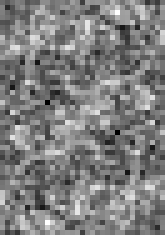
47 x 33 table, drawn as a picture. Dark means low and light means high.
A half turn leaves it unchanged. No seam splits the table. There are no regular stripes. The histogram is bell-shaped. On average the colour sits 50% of the way up the scale.
